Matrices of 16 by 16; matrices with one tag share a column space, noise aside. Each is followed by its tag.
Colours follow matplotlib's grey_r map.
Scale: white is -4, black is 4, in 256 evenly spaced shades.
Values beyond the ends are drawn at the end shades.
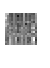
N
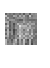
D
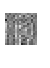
D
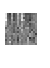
N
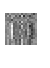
D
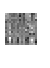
N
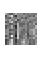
D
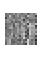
D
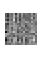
N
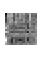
N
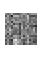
D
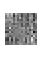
N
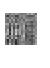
D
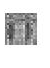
D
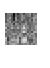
N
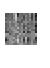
N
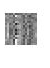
D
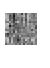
N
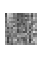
N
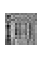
D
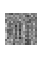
D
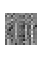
D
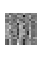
D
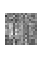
D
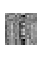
D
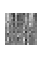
N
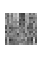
N
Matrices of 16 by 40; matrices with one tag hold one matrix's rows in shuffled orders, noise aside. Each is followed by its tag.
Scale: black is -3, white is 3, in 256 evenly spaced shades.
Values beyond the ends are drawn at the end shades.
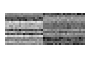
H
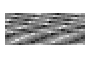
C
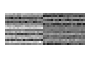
H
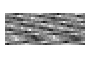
C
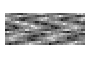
C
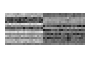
H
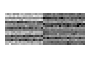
H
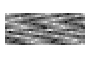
C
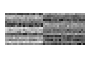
H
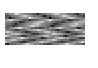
C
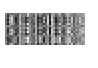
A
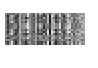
A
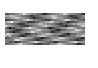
C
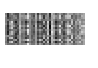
A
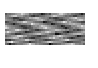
C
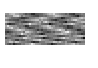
C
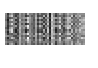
A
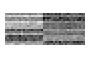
H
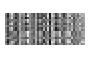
A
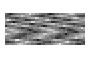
C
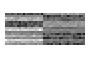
H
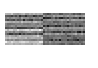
H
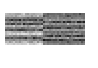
H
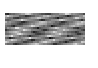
C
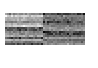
H
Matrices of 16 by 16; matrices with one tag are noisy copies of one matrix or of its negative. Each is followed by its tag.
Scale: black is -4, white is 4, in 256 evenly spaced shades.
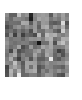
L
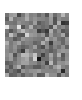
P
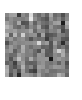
L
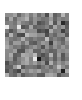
P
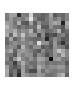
L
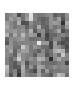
L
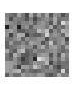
P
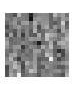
L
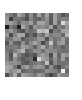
P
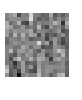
L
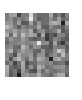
L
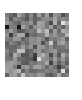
P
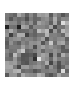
P
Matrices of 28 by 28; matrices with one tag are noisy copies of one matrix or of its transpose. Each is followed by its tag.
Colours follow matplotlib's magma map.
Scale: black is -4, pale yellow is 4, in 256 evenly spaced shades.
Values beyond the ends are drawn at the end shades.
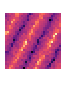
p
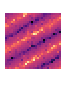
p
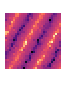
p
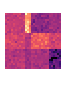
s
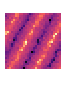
p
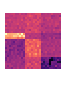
s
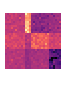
s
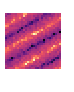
p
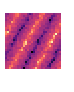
p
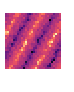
p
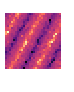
p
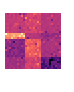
s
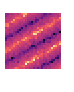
p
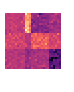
s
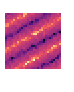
p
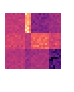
s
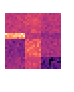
s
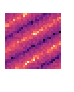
p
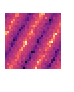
p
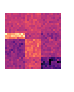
s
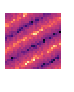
p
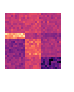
s
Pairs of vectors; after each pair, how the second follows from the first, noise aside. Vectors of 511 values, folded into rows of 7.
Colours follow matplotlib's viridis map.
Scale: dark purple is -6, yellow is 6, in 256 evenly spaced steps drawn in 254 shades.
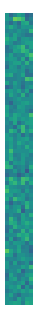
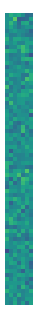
sign-scrambled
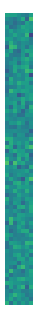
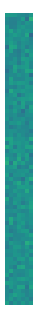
shrunk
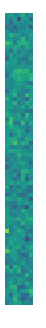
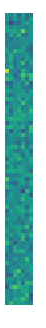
shuffled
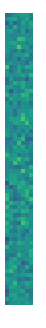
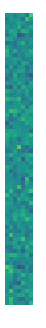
shuffled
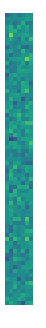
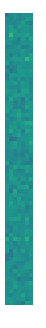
shrunk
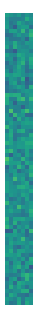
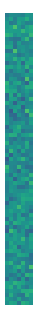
sign-scrambled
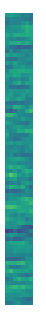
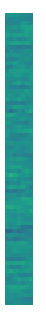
shrunk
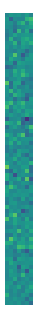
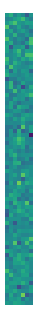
shuffled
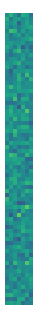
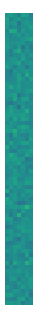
shrunk
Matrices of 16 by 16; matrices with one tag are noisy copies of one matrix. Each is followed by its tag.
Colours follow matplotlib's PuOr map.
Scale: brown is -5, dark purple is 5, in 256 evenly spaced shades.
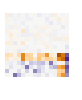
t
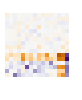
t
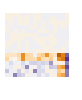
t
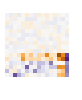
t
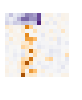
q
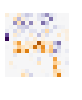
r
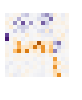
r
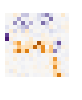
r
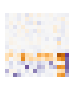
t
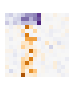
q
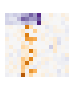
q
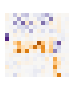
r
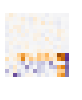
t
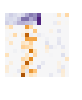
q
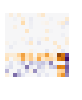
t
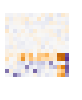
t
